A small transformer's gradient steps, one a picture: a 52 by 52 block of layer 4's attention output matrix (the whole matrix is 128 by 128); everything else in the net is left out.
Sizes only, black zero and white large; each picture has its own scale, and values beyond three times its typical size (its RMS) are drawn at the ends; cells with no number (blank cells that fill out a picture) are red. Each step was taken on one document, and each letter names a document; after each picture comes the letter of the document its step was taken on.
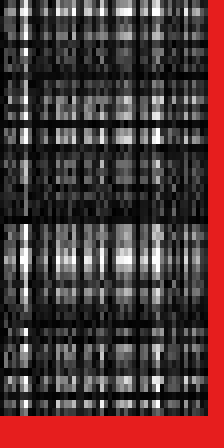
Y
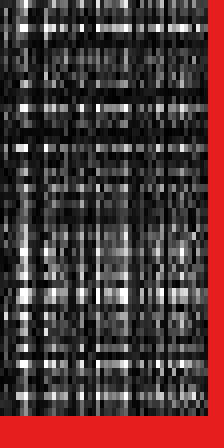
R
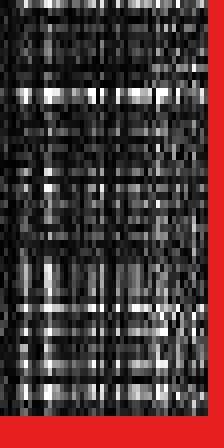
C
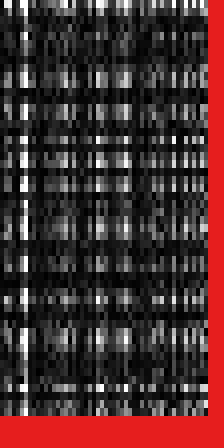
Y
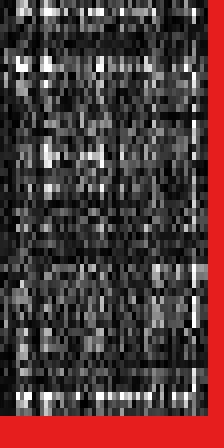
R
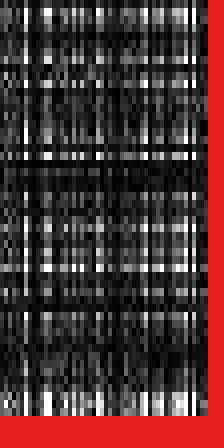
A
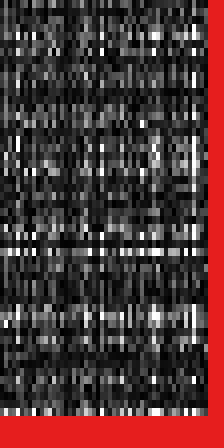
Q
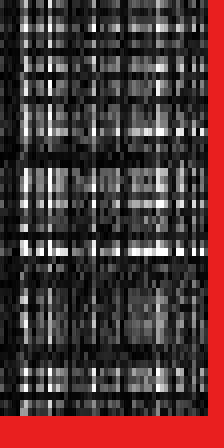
C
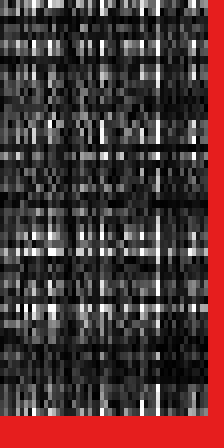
Q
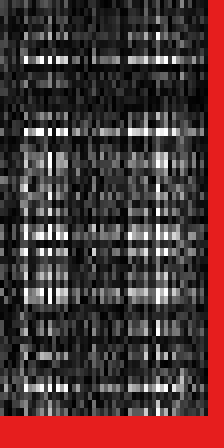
C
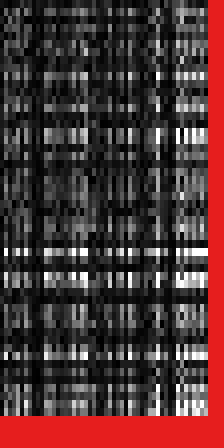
Q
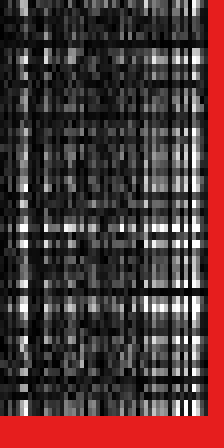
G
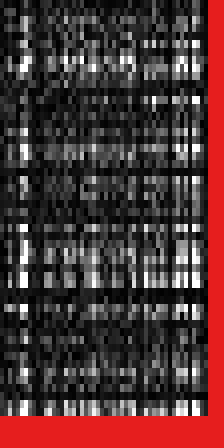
G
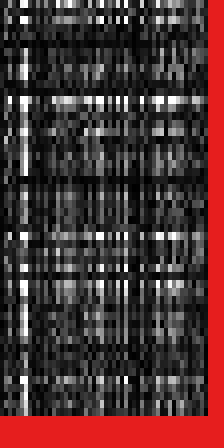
Y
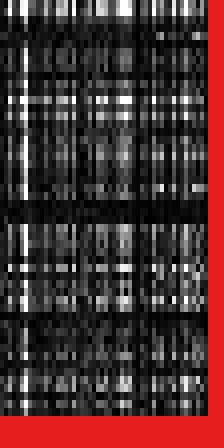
Y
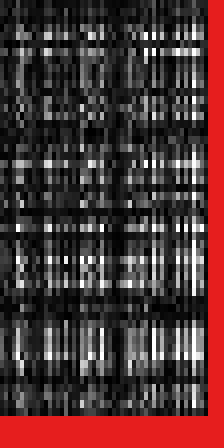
A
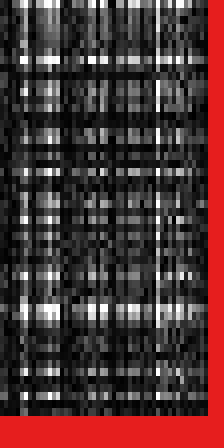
C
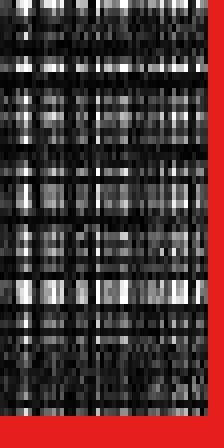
R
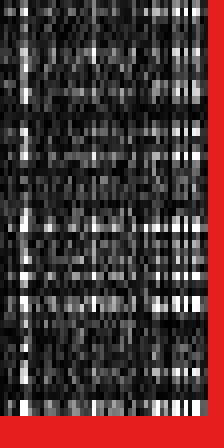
G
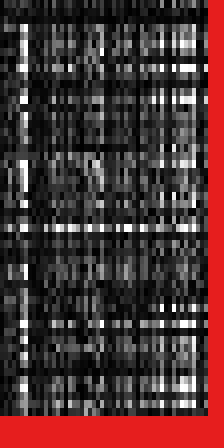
Y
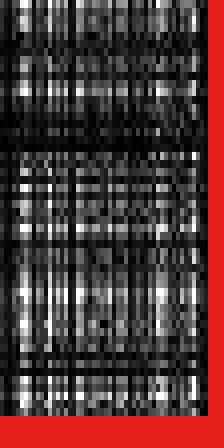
C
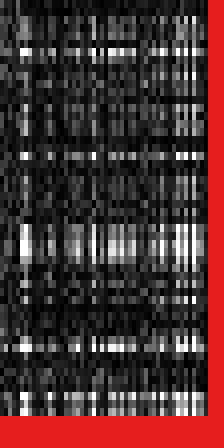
A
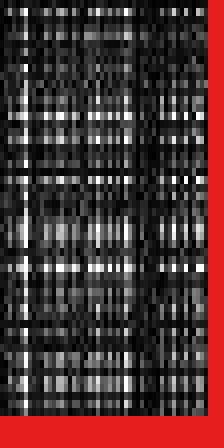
Y
